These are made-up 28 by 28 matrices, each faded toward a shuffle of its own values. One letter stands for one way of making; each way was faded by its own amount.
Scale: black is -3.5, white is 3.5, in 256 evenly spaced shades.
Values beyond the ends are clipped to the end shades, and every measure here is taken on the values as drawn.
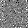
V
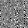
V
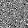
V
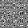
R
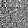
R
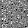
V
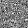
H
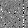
V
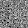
H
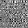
R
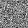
H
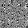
V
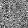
H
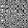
R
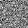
H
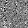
V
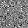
H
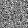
H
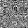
R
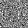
H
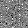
V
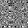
R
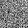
H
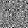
R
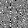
V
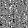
V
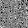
V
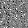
V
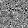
H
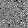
V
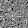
V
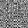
R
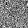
H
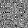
R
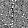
V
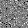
V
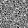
H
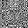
R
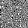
V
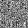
H
